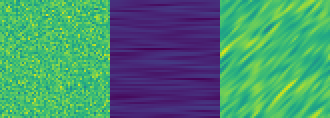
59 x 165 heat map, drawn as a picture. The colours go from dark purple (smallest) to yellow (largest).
It is made of 1 by 3 panels. Panel 1,1: high, fine-grained. Panel 1,2: very low, streaked across, faint in contrast. Panel 1,3: high, slanting up to the right.
